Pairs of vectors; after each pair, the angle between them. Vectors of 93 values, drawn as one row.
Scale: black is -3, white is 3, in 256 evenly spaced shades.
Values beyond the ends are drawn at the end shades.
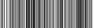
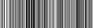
nearly parallel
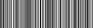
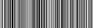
nearly opposite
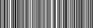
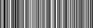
nearly parallel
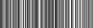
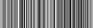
nearly opposite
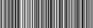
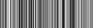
partly opposed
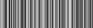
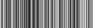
orthogonal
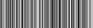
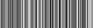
partly aligned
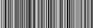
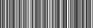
nearly opposite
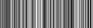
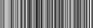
nearly opposite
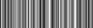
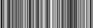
partly opposed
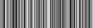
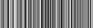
orthogonal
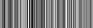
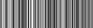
nearly opposite
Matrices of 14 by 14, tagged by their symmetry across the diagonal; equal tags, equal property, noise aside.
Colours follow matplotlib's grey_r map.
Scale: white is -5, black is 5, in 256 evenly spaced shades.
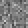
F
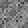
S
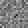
S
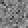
S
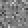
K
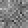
S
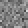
F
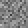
F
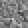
K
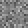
K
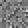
S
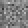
K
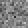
F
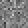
F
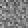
K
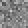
S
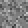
K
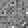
S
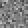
K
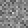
S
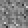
K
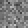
F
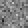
F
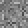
S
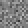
K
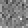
F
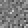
S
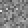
F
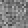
K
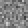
F
